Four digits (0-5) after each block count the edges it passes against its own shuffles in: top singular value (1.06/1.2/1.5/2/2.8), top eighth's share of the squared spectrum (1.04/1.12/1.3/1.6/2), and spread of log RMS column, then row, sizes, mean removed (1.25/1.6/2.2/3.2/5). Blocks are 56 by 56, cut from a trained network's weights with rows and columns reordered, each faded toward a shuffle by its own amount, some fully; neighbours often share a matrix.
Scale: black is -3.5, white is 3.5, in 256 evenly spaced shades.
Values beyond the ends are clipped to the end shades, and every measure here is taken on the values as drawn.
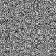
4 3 2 1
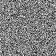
0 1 0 0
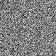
2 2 0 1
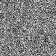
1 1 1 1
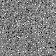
2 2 0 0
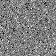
0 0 0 0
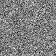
1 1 0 0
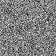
1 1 0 0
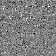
2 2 0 1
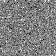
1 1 0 0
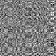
4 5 2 3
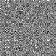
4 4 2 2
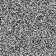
2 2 0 0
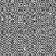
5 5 2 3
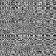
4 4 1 3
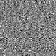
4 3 1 2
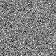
3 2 0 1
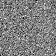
2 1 0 0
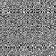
4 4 1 3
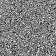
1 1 0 0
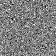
0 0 0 0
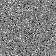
1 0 0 0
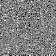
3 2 1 1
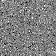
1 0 0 0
